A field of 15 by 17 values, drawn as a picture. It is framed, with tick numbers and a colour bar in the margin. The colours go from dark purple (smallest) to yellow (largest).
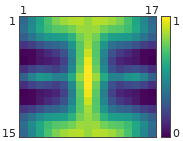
Its left and right halves mirror each other, and so do its top and bottom. No regular stripes run through it. No overall slope runs across the table. Values change most from cell to cell in the centre. The texture is blotchy.
